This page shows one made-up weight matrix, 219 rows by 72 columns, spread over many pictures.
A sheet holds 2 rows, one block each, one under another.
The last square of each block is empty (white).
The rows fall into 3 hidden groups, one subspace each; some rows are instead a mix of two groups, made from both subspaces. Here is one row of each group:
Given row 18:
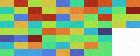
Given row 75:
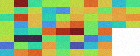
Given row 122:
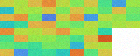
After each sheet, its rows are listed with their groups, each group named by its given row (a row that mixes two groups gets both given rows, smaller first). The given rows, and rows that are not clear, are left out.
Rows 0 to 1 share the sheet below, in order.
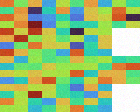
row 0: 18
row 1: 75 and 122
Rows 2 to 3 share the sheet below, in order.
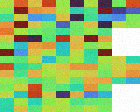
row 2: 75
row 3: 75
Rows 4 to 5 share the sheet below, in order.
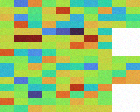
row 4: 75
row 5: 18 and 75
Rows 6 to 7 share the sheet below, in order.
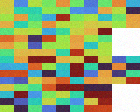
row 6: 18
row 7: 122
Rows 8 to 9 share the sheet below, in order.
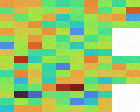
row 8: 18
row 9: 75
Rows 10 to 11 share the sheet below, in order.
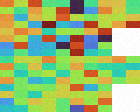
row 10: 18
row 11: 122
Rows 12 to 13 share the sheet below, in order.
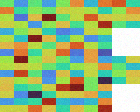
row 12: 75 and 122
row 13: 75
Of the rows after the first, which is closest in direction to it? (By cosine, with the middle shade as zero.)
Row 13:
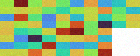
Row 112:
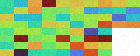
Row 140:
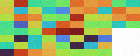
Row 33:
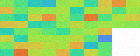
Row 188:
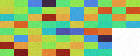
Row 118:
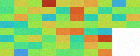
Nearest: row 140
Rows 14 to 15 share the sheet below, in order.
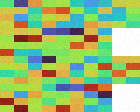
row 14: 75
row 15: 122
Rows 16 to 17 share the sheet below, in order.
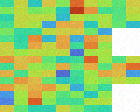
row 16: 18
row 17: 18
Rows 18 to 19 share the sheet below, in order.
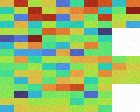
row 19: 75
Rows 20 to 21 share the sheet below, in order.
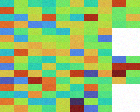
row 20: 122
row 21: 75 and 122
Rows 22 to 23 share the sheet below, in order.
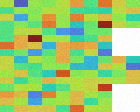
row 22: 75
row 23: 18
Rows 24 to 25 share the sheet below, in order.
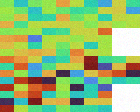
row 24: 18
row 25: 18
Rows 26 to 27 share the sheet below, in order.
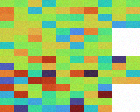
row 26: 18 and 75
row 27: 122
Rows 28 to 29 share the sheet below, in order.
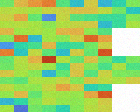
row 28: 75 and 122
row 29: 122
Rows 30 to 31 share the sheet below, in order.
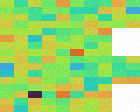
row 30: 18
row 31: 75
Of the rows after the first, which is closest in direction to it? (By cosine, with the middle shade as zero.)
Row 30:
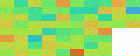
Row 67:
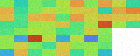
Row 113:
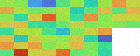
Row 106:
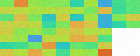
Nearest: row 106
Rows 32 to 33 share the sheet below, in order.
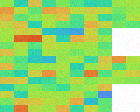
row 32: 75
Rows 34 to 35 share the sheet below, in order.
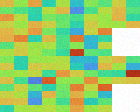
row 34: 18
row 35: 18
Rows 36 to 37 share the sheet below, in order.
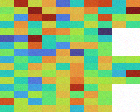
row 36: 18
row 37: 18
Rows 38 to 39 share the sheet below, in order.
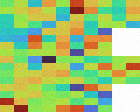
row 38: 18
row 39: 122
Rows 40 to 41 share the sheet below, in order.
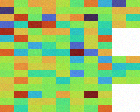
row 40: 122
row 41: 75
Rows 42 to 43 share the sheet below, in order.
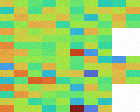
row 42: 122
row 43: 122
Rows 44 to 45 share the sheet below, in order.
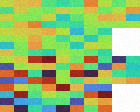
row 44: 18
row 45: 122
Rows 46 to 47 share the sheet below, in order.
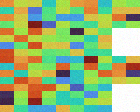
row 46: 18
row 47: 18
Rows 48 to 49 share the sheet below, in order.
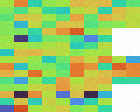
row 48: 75
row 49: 75
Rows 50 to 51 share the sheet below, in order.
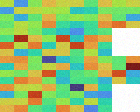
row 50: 75
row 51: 18 and 122
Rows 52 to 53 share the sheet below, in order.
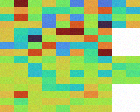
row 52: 75
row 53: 18 and 75
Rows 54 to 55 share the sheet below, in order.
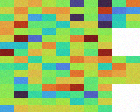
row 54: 75
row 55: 75
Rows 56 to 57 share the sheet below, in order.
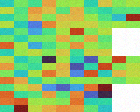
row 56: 18
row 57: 18 and 122
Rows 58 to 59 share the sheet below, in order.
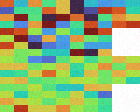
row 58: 18 and 122
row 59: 122
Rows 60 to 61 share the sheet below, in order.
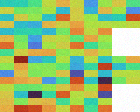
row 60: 18
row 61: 75 and 122
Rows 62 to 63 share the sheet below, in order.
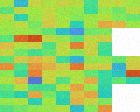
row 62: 75
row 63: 18 and 75
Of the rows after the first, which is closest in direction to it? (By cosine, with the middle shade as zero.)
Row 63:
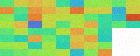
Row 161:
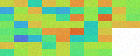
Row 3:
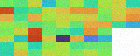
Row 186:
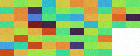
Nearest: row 3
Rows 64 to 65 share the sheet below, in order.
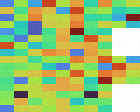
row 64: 18
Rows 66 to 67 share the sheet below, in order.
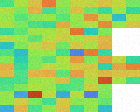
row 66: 122
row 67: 75
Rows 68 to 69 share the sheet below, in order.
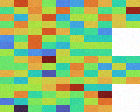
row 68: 18
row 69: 122
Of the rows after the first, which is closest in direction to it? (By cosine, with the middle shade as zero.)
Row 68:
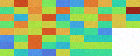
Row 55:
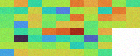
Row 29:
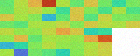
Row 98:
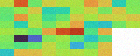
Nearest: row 29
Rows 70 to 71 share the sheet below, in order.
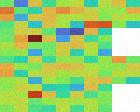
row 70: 75
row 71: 75
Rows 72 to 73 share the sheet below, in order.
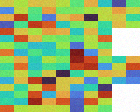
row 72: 122
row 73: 18
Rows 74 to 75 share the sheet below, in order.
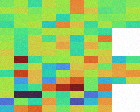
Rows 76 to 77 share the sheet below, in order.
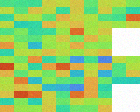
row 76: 18
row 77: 75
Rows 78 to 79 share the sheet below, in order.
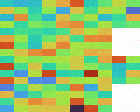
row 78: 18
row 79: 122
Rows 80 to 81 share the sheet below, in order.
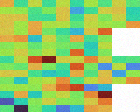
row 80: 18
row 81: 122
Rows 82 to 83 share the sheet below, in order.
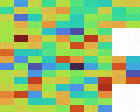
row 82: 75
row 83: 18 and 75
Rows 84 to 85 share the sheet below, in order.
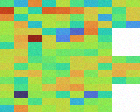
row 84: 75
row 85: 75
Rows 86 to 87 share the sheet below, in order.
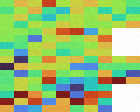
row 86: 75 and 122
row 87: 75
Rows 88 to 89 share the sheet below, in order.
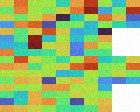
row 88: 18
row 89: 18 and 75
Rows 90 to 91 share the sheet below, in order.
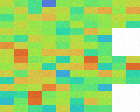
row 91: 18
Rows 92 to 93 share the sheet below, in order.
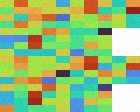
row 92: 18
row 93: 18
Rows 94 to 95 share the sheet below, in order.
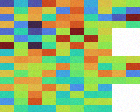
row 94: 18
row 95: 18
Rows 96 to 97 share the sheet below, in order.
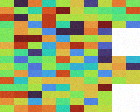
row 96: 75
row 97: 18
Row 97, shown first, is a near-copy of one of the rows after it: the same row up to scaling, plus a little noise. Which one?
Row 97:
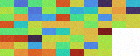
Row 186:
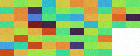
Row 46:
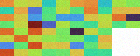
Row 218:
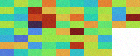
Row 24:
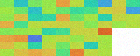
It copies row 24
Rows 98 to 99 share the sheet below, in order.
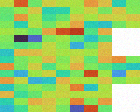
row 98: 75
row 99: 122
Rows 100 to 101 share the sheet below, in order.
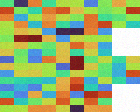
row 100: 75
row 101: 18
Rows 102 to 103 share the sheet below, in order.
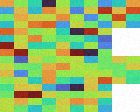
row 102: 122
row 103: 75
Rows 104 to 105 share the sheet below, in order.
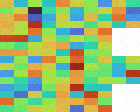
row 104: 18
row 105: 18
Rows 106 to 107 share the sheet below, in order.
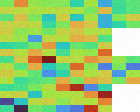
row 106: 75
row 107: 122
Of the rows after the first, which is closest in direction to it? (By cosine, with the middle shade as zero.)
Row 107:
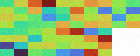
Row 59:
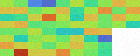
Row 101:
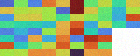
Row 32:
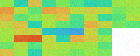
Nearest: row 101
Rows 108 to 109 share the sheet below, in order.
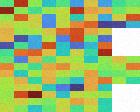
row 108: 75
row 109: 75
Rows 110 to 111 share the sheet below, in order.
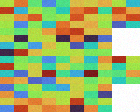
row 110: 75
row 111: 122
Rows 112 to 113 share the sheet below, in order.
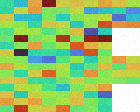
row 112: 75 and 122
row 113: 122
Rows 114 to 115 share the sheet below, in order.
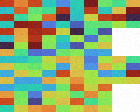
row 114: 18
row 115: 18
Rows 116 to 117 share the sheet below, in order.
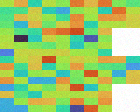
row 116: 75
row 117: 122
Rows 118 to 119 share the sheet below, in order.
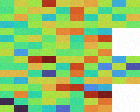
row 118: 18 and 122
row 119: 122
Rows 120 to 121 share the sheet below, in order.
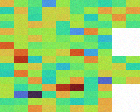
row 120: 122
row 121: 75
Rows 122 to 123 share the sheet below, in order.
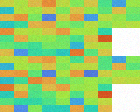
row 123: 122
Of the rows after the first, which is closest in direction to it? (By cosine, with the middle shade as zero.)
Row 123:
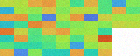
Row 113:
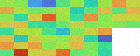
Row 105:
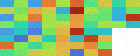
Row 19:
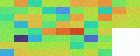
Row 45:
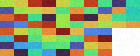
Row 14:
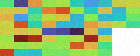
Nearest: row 45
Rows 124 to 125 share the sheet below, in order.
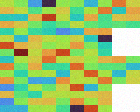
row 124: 122
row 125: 122
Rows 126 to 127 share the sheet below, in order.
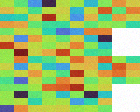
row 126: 122
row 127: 75
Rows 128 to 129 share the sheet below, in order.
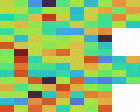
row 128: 122
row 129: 18 and 75
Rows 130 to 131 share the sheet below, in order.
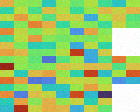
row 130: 122
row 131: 75 and 122
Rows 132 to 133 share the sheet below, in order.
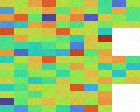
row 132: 122
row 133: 122
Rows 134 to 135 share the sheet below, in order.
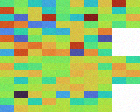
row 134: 122
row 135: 75
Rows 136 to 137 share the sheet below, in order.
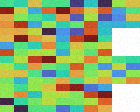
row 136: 75
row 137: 122
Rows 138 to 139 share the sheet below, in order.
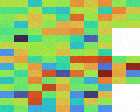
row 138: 75
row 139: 18 and 75
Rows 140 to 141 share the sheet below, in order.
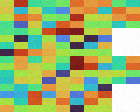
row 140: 75
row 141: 18
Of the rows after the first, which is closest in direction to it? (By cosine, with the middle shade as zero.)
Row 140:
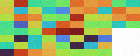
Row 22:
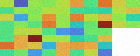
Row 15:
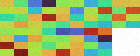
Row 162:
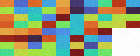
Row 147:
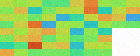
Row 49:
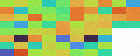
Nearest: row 49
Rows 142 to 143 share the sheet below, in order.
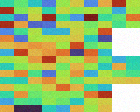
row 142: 122
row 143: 122
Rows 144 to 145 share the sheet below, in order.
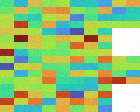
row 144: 75
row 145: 75
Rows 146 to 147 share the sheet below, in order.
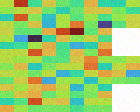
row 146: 75
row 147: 18
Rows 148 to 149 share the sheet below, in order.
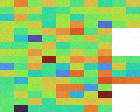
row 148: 75
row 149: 75 and 122
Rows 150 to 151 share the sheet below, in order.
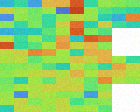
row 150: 18
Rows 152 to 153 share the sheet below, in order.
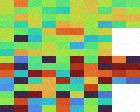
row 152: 75
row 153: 75
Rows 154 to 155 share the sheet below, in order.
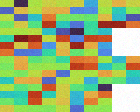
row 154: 75
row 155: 18
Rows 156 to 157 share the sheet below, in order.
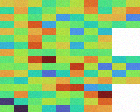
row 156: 18
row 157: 122
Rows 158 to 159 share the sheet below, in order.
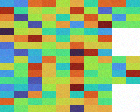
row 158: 75 and 122
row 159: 18
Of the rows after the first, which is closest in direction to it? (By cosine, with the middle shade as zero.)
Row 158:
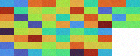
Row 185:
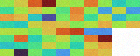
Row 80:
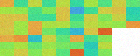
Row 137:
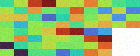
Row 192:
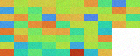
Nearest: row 137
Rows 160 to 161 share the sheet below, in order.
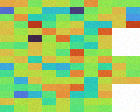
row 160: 18 and 75
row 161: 75
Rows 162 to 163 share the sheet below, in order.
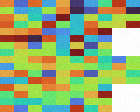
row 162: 18
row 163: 122
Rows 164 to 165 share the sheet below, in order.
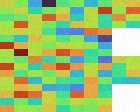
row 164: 122
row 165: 75
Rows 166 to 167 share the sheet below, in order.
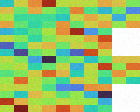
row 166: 122
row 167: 122
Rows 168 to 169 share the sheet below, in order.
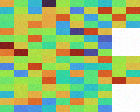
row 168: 122
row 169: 18 and 75
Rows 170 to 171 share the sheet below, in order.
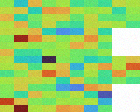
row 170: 75
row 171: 122
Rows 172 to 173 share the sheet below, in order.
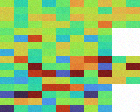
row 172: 75
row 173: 18 and 75
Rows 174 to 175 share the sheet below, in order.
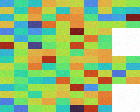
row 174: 18
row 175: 122
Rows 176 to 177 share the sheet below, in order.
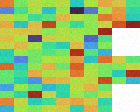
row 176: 18 and 75
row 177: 18 and 75
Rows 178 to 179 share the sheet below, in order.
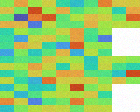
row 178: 18 and 122
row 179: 18
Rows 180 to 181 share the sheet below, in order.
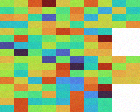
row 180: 122
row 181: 18 and 122
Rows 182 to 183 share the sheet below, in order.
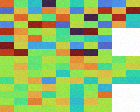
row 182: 122
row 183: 18
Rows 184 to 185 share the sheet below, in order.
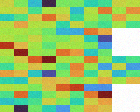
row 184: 122
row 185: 122
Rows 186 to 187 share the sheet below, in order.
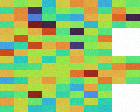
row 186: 18
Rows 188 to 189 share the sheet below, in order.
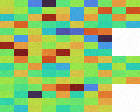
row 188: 122
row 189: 75 and 122
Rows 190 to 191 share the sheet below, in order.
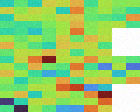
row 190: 18
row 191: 122
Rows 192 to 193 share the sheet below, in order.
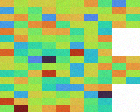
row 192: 122
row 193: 122
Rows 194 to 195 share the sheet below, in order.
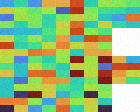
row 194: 18
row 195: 75
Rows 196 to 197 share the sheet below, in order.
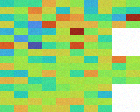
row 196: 18
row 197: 122
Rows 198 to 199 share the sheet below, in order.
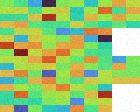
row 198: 122
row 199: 122
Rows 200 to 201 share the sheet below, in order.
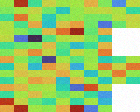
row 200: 75
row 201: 122
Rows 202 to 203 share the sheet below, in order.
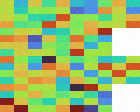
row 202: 18
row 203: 122
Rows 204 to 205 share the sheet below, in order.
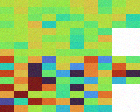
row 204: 18
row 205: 18
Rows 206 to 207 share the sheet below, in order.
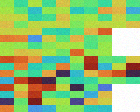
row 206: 18
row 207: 18
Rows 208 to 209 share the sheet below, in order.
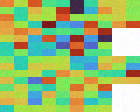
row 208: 18
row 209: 18
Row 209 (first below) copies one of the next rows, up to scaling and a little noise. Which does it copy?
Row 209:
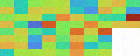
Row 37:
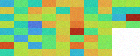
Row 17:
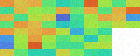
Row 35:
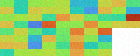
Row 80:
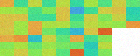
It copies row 35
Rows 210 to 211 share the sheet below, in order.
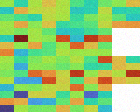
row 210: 75
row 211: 18 and 75
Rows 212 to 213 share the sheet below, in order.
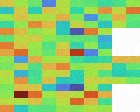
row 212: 122
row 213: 75
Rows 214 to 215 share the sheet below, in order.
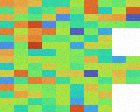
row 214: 18
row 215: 122
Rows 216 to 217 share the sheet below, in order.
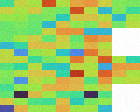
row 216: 18 and 122
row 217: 75
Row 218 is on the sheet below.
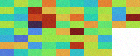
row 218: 18
